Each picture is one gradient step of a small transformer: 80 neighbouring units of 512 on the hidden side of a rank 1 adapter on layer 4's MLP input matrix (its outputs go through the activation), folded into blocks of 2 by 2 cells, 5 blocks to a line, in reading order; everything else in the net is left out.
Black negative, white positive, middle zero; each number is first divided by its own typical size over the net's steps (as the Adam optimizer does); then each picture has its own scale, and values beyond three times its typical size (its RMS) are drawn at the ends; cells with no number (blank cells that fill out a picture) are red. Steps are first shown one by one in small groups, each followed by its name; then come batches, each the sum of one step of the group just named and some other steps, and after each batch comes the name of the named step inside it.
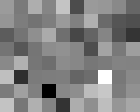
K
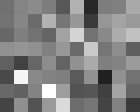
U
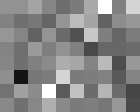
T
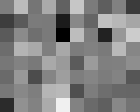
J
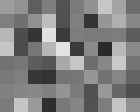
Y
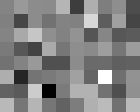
K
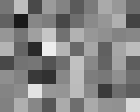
Y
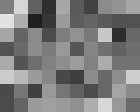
U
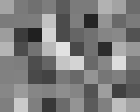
Y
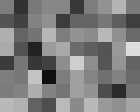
Y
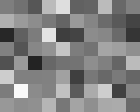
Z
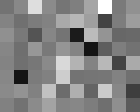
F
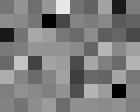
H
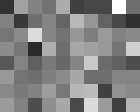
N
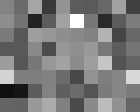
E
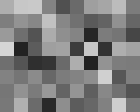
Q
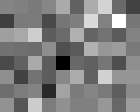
H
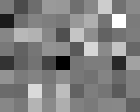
Z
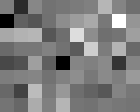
E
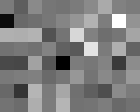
E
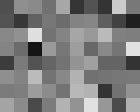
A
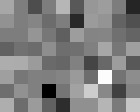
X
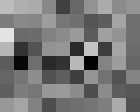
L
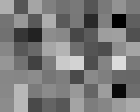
L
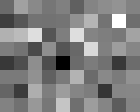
A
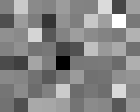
L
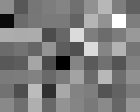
X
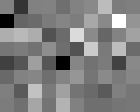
L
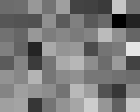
A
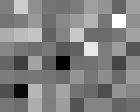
L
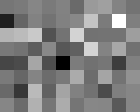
A
